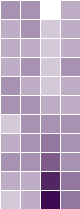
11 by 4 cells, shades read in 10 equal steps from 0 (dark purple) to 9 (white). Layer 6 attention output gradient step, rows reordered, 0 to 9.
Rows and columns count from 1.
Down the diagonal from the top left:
5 5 7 5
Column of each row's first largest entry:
3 3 3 3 3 3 1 1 1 1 1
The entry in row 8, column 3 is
4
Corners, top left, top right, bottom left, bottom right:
5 6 7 4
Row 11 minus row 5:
2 0 -7 -2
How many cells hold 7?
6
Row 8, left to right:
6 5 4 5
